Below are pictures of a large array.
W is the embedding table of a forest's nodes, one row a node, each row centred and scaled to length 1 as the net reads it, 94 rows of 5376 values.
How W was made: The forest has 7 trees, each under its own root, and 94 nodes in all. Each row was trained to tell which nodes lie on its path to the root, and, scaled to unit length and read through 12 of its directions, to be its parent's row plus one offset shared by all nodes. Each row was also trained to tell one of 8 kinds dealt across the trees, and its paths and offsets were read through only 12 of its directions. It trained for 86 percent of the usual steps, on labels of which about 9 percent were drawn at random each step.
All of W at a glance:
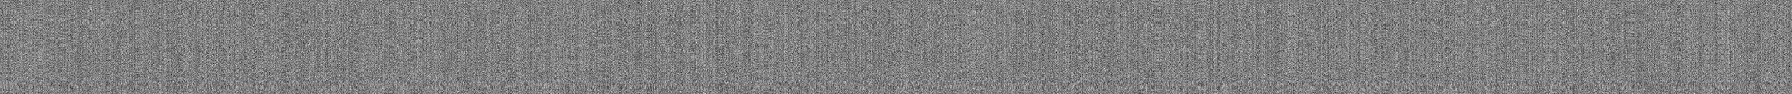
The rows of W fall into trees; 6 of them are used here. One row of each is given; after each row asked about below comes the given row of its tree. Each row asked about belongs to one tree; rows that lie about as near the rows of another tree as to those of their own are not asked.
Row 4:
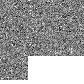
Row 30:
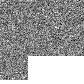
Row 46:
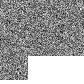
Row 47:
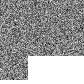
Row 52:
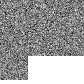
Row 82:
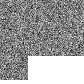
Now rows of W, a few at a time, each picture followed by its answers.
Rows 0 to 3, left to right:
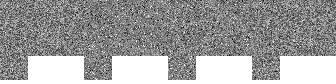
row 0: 52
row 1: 30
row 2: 52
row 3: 52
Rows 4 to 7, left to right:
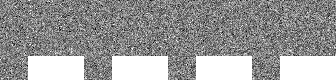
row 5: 82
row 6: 47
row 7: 82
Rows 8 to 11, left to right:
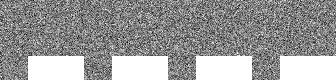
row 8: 52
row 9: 82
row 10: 30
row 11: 30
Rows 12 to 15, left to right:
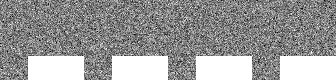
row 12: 47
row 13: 30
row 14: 47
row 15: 46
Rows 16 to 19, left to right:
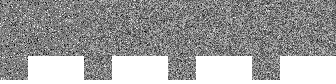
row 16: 4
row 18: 52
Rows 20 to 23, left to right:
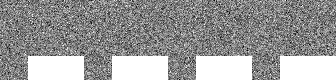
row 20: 4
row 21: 47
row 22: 30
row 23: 30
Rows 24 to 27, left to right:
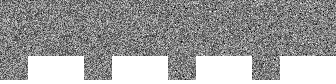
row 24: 52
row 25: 52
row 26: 47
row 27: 82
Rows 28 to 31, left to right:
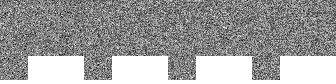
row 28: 52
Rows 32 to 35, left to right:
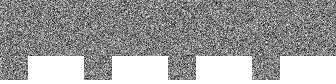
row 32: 46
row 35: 46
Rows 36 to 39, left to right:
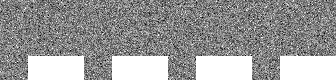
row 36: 30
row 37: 52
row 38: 4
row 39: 52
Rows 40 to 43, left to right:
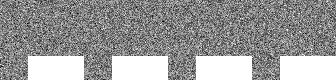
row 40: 30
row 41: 47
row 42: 30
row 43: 47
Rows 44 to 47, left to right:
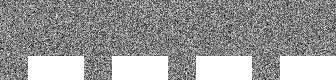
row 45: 46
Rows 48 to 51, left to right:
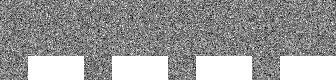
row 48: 47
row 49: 82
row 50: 30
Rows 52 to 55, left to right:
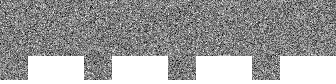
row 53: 47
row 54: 82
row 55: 47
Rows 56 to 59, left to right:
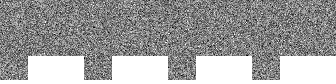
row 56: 52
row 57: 52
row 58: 47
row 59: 52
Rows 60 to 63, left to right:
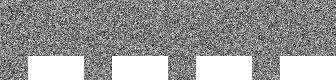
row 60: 82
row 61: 46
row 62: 47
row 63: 30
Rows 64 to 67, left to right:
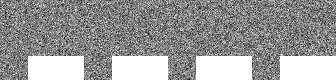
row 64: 52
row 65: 47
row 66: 46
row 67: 30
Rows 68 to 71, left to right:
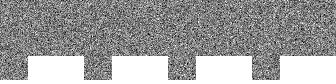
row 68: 4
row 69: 47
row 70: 30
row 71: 30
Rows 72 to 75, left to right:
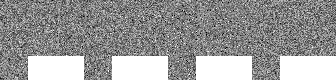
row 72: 52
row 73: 4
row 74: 82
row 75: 47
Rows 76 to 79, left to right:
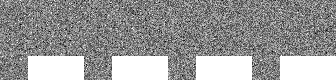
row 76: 82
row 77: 4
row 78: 46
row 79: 4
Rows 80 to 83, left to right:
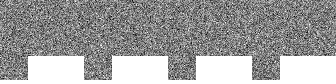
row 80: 47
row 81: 30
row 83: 82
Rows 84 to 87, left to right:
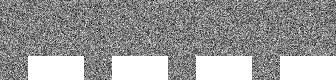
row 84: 82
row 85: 30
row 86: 30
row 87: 30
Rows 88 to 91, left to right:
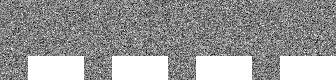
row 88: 47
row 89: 52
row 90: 52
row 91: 82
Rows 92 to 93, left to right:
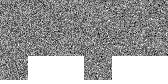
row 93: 52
